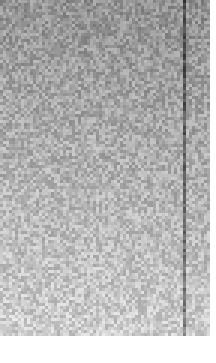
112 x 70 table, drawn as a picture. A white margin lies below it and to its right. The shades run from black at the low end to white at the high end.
On average the colour sits 70% of the way up the scale. Column 62 differs from the columns beside it. There is an overall slope up to the bottom.
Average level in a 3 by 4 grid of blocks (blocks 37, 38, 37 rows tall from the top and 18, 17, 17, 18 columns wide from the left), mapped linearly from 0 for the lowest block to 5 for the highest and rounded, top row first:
1 1 1 0 | 3 3 3 2 | 5 5 5 4
